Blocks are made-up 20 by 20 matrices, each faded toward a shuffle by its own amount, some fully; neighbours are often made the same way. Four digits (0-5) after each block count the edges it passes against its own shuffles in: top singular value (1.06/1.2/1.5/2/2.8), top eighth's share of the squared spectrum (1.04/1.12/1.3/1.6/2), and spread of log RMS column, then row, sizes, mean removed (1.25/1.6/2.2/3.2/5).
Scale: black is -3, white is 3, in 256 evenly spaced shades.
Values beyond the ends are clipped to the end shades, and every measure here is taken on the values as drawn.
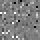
0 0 0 0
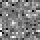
3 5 2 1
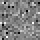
0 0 0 0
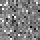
0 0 0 0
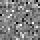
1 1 0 0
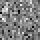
1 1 0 0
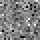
1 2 0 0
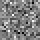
0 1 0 0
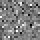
0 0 0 1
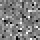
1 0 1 0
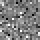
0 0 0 0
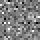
2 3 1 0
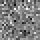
0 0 0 0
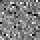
0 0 0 1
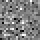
2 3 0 1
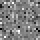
0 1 0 0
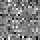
2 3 1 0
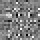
3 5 2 2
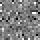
2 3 1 1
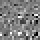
3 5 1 2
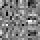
3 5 2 2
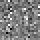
2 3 2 0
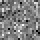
0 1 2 0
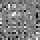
3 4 2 1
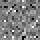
3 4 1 1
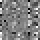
3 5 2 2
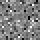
0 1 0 0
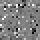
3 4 1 1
